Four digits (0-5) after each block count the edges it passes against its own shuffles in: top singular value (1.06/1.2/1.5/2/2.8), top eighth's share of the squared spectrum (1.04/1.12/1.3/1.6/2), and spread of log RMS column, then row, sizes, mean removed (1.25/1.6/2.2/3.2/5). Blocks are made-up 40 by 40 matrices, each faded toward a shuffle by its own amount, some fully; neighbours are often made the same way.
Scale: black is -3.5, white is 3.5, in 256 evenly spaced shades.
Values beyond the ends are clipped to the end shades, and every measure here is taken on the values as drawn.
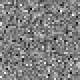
0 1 0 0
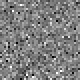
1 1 0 0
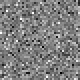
0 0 0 0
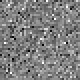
0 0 0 0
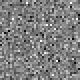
0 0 0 0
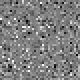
3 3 1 1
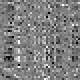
4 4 2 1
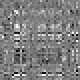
4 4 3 3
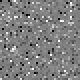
0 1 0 0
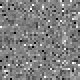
2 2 0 1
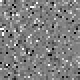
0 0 0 0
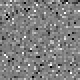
1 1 0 0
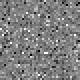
0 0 0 0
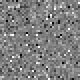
2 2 0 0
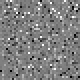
1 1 0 0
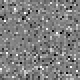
2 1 0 0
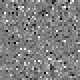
2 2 0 0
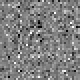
3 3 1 1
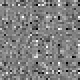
4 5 2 3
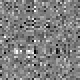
4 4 2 2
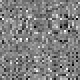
4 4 2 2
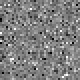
2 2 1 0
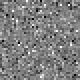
1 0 0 0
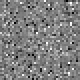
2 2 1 0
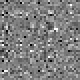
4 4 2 2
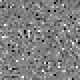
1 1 0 0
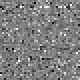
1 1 0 1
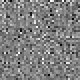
3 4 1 2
